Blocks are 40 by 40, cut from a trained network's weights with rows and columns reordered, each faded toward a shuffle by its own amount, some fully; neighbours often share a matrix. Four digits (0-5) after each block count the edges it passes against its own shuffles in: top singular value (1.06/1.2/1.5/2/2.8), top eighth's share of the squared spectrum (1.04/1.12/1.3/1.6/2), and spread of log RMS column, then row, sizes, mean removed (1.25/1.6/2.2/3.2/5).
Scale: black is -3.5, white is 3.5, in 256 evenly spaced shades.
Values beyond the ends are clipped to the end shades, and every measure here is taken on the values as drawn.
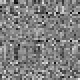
3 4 2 2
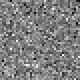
1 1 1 0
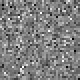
1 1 0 0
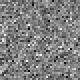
2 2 0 0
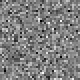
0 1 0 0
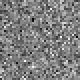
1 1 0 0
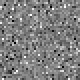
0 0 0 0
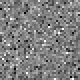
0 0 0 0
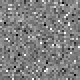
0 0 0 0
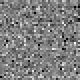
2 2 1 1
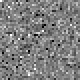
0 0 0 0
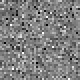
1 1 0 0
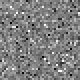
1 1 0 0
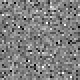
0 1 0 0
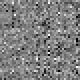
2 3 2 0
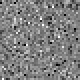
0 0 0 0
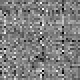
2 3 3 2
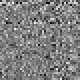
3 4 1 2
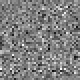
2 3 1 1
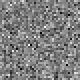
2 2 0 0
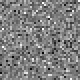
1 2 0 0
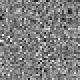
2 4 2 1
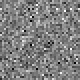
0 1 0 0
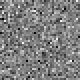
1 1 0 1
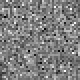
1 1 0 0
